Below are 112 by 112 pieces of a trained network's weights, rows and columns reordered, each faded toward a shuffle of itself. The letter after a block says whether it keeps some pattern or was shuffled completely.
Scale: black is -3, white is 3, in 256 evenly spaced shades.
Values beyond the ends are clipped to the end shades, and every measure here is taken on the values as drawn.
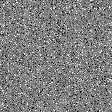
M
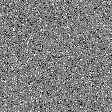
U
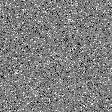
U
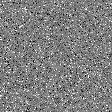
U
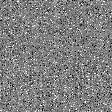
M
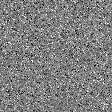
U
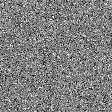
U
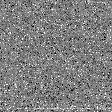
M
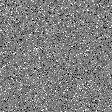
U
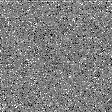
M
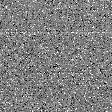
M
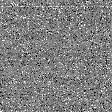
M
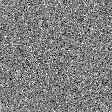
U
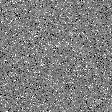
U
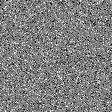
U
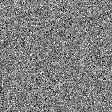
M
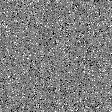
M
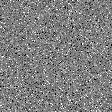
U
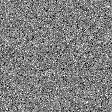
M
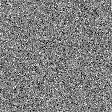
U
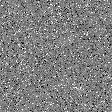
U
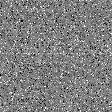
M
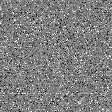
M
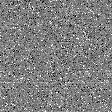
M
